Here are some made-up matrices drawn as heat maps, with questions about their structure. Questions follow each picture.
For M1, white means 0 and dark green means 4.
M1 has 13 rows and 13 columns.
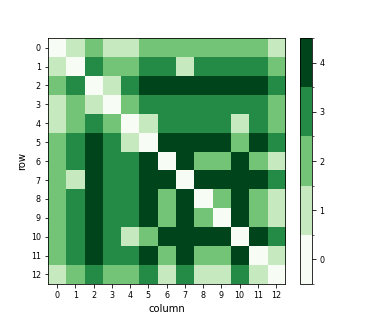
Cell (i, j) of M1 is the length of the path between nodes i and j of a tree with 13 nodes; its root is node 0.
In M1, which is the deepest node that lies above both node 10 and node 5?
4
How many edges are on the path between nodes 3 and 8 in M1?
3
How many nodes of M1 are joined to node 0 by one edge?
4
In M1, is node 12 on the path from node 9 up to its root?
yes
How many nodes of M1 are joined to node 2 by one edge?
1
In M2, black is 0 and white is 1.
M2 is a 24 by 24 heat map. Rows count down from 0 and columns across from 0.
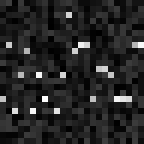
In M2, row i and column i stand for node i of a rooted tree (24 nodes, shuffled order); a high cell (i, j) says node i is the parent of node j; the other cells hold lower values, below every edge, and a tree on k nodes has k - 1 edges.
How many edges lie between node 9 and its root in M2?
3
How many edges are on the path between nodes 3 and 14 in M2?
7
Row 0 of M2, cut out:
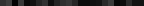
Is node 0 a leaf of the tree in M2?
yes
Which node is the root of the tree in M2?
8
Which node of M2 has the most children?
16
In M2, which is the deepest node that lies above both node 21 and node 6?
12
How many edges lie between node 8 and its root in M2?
0
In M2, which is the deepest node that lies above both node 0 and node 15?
16
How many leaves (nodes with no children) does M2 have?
17
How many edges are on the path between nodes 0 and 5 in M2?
5
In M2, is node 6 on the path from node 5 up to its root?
no
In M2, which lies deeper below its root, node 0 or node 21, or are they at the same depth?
the same depth
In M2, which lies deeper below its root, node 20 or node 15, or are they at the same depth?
the same depth
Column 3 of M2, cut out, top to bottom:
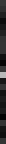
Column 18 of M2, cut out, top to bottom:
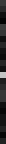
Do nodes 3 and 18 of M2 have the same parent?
yes
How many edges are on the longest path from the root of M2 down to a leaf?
7
